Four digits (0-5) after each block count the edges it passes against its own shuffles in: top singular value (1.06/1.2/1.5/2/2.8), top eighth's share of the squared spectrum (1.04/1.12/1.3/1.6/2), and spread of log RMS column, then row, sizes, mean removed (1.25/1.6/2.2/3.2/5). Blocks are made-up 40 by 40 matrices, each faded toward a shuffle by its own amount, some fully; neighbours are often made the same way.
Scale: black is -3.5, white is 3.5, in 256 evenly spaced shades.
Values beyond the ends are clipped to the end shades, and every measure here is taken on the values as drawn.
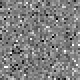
0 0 0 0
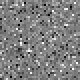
0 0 0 0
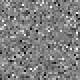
2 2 0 0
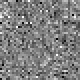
3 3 1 1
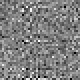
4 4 2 2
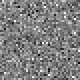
0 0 0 0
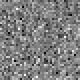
2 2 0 0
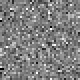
2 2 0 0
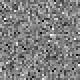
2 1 0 0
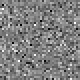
0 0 0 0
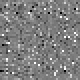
2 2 0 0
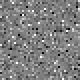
0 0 0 0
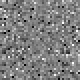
2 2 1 0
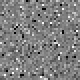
0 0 1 0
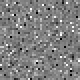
0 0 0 0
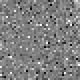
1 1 0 0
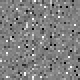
1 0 0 0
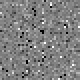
1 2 1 0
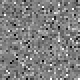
1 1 1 0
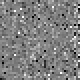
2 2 2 0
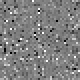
1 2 1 0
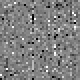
1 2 1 0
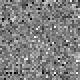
1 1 0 1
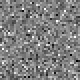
0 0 0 0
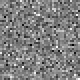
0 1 0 0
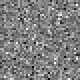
0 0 0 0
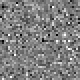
0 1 0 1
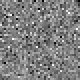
0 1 0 0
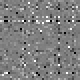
3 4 1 2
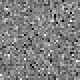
1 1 0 0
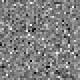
2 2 0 0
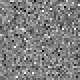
1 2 0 0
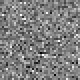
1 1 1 0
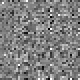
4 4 2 2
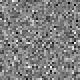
3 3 1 1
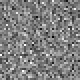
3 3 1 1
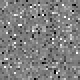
1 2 0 1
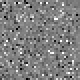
0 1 0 0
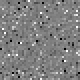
1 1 0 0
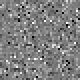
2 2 0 0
